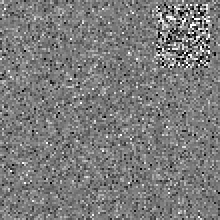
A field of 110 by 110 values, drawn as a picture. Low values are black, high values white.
Grain: fine. Stripes: none. Average level on the scale: 50%. Slope: none. Roughest part: top right. Odd patch: rougher, in the top right.
